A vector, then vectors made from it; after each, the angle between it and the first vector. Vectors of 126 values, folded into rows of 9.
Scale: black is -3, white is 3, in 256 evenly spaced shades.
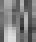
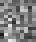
partly aligned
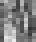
nearly parallel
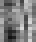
nearly opposite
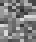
orthogonal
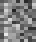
partly aligned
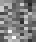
partly aligned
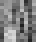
nearly parallel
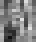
nearly opposite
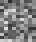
orthogonal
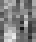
nearly parallel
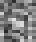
partly opposed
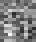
partly aligned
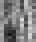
nearly opposite
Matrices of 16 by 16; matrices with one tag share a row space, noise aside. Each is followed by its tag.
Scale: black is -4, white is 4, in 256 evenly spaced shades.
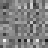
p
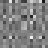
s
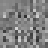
p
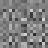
s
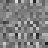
p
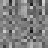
s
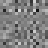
p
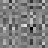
s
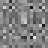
s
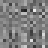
s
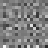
p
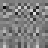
p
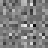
s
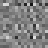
p
